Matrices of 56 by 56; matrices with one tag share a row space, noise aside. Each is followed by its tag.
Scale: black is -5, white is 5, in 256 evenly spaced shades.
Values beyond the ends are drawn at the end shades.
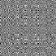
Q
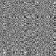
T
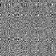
Q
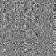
T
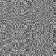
T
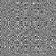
Q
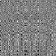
Q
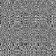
Q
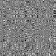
T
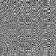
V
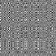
Q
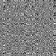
T
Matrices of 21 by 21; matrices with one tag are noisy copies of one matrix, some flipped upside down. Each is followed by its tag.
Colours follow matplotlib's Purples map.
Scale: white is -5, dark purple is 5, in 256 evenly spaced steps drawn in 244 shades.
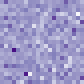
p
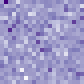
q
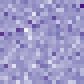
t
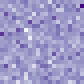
t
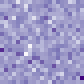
t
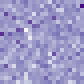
t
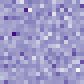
p
